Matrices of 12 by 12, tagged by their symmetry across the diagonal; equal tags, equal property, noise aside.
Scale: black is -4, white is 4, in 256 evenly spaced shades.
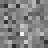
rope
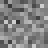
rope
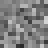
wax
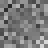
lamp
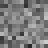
rope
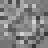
lamp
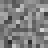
wax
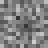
lamp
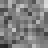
wax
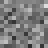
rope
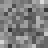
lamp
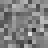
wax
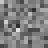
rope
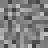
wax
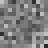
lamp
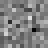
rope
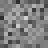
lamp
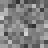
wax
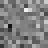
wax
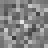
lamp
